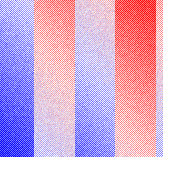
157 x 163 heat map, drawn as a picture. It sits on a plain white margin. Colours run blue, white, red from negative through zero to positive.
The ninth with the highest average is the top right. The bottom left is the ninth with the lowest average. There is an overall slope up to the top right. Stripes running up and down repeat 2 times from left to right.
